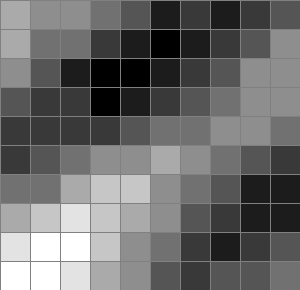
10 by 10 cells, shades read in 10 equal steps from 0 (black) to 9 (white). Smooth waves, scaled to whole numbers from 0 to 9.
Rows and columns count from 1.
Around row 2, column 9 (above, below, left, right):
2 5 2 5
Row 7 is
4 4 6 7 7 5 4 3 1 1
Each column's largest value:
9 9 9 7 7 6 5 5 5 5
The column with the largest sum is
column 1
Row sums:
32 28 25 27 33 39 42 46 50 52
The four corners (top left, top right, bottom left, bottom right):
6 3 9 4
